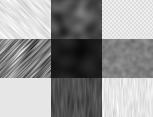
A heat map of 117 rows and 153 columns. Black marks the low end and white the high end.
It is made of 3 by 3 panels. Panel 1,1: very high, slanting down to the right, faint in contrast. Panel 1,2: low, smooth. Panel 1,3: very high, checkered, faint in contrast. Panel 2,1: middling, slanting up to the right, strong in contrast. Panel 2,2: very low, smooth, faint in contrast. Panel 2,3: middling, blotchy, faint in contrast. Panel 3,1: very high, flat. Panel 3,2: low, streaked downward, faint in contrast. Panel 3,3: very high, streaked downward, faint in contrast.
